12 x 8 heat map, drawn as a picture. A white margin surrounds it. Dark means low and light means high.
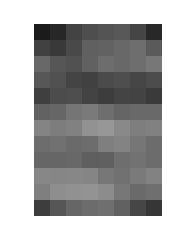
Roughest part: centre. Stripes: horizontal, repeating 3 times. Ninth with the lowest average: top left.
